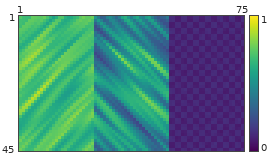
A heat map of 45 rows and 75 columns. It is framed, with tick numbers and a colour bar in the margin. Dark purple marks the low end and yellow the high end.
It is made of 1 by 3 panels. Panel 1,1: high, slanting up to the right. Panel 1,2: middling, slanting down to the right, strong in contrast. Panel 1,3: very low, checkered, faint in contrast.
